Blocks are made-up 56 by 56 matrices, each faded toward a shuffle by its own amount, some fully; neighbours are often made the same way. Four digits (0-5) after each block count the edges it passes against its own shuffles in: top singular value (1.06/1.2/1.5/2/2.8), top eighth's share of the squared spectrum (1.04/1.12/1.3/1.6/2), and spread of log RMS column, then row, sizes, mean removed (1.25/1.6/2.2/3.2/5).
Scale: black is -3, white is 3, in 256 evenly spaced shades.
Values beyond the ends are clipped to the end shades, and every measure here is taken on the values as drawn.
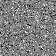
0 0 0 0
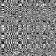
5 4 3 3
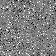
2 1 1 0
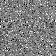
3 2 0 0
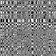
5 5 3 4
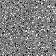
3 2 0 1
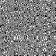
4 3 2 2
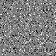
3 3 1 1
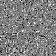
3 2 0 0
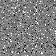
3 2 1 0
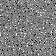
0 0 0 0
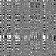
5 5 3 3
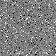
1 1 0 0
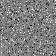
1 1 0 0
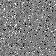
2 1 0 0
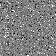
2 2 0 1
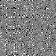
3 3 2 2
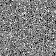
0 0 0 0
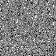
0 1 1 0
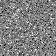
0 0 0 0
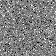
0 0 0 0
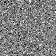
0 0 0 0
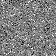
0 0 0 0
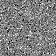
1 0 0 0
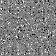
2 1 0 1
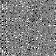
3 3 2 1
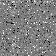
2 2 0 1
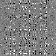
4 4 3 2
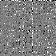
3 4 2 2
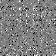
2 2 1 1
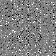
3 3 2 1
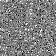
2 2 0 0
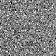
3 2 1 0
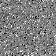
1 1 0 1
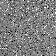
1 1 0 0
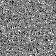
0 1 0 1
